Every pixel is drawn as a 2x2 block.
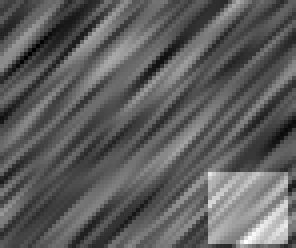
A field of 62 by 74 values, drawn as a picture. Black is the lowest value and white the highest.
The grain runs diagonally up to the right. The bottom right is the ninth with the highest average. In the bottom right lies a patch that is higher than the rest.
